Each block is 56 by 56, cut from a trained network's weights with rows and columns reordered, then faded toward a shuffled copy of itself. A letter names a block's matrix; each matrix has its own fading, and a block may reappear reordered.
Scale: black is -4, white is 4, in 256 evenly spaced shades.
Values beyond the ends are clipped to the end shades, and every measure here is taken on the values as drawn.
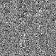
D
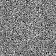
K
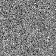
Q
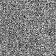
K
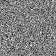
Q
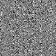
D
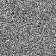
D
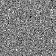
D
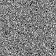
D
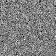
Q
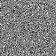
D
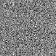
D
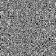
D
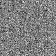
K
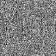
D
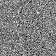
Q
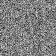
K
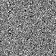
Q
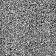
K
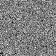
Q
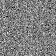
K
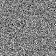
Q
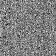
K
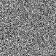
D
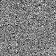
Q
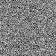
Q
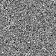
Q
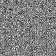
K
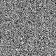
Q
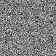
D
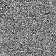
Q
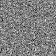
Q
